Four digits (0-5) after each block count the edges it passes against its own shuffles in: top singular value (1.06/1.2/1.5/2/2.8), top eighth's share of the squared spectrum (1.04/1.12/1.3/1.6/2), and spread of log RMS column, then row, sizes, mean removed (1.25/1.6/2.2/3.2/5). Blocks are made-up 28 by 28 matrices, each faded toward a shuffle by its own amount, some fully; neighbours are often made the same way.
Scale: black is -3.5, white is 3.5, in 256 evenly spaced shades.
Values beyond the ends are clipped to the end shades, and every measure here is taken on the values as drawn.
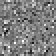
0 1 1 0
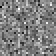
0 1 1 0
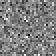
0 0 0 0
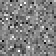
1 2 0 0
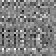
4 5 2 2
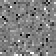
0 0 0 0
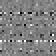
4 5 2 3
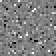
1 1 0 0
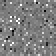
1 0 0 0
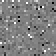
0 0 0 0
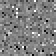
0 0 0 0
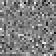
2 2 0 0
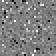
0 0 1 0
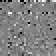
2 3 1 1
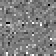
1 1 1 0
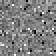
2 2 0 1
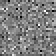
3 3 0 0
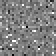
0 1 0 0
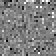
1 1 0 1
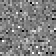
1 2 0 1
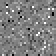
0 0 0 0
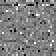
2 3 0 1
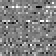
3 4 0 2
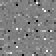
1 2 0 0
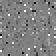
2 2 1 0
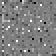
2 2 1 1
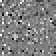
2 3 1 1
